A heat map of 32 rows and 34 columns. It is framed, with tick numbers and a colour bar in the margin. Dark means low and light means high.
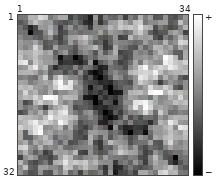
Overall the values sit about 50% of the way up the scale. There is no overall slope. There is no seam. No single row or column stands out from its neighbours. The centre is the ninth with the lowest average. A half turn leaves it unchanged. The field is mottled with small blotches.
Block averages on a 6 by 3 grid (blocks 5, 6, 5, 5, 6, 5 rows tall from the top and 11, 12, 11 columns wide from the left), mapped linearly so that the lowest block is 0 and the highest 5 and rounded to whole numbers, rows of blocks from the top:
223 / 315 / 405 / 504 / 513 / 322
